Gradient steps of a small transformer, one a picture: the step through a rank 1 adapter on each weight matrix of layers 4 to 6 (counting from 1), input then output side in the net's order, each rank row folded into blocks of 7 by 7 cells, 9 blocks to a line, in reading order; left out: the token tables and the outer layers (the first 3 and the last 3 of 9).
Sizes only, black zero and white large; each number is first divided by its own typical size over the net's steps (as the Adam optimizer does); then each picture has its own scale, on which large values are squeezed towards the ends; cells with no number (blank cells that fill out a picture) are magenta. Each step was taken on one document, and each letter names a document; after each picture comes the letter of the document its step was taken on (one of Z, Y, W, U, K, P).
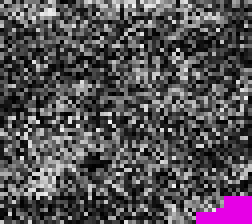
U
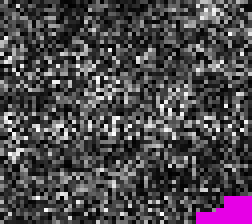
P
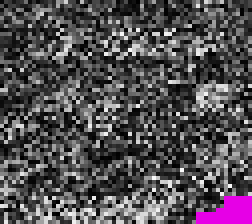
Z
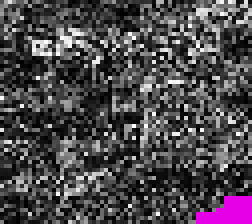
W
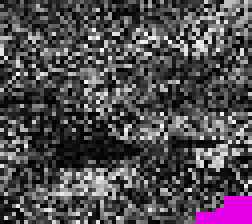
Z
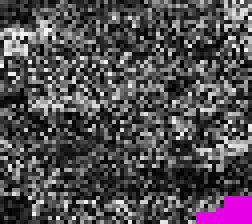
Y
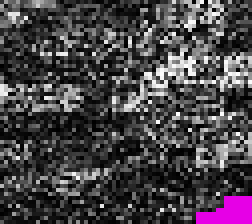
W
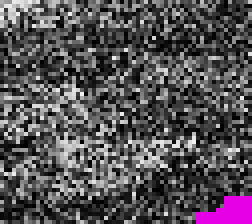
P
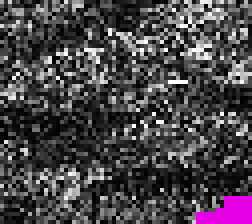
W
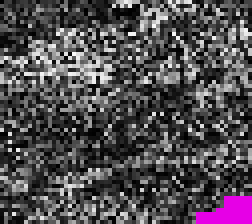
Z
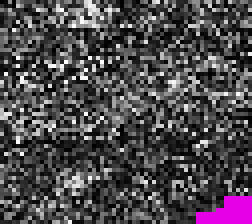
P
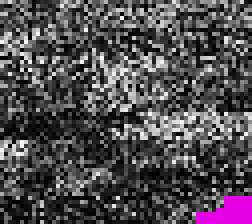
Y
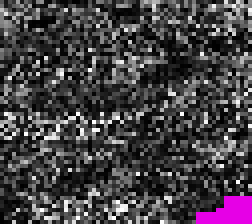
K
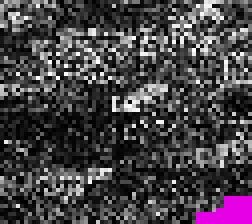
W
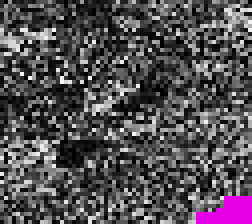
U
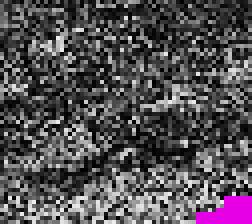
U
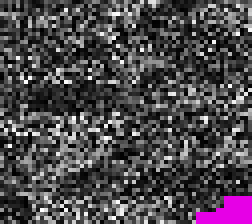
K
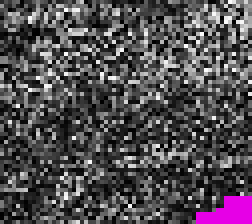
W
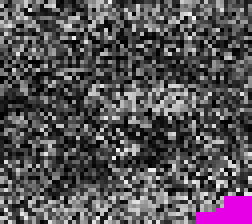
U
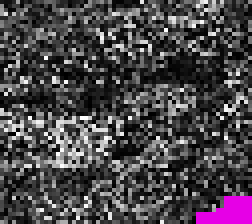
K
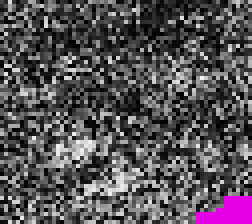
U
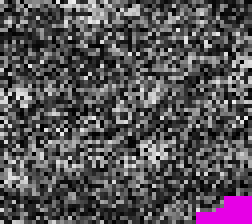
Y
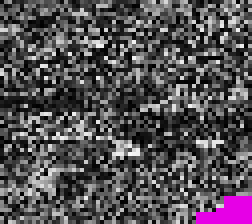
U
